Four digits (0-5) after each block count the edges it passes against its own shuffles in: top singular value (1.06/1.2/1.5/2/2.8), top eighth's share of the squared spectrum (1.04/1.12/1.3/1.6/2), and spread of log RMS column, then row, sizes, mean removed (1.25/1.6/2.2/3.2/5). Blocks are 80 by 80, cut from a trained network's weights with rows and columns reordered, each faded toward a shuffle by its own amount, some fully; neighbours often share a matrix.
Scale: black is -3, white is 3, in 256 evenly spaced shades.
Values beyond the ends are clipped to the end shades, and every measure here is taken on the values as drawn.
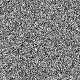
0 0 0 0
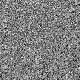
2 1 0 0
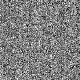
3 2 0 1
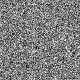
2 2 0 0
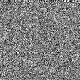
3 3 0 2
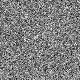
1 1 0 0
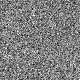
0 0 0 0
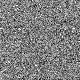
0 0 0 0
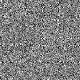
3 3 1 2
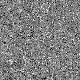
3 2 0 0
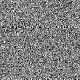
3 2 0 1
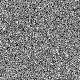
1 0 0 0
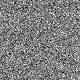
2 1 0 0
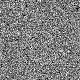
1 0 0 0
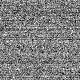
3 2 0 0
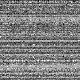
5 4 1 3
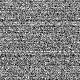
3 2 0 1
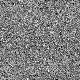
1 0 0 0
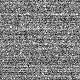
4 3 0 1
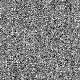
2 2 0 1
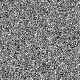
1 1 0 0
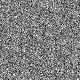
1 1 0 0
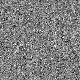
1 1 0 1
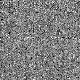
2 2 0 1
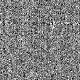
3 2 0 2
